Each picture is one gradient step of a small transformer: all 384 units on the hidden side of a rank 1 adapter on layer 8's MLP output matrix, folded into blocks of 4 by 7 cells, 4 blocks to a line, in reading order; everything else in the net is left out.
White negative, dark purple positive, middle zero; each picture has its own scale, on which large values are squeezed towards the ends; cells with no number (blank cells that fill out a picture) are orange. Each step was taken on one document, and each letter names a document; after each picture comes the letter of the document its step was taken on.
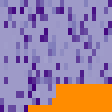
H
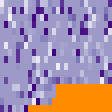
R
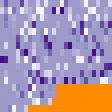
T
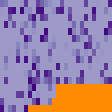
H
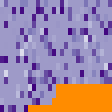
T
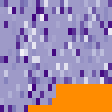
T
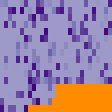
H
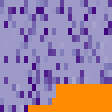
R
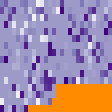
R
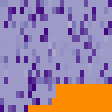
H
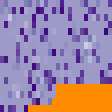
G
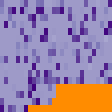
H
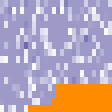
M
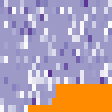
G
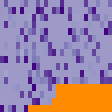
T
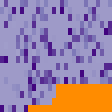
M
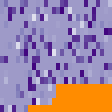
M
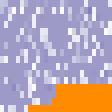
M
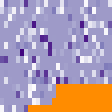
M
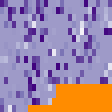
G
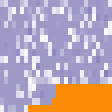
T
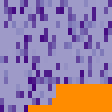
H
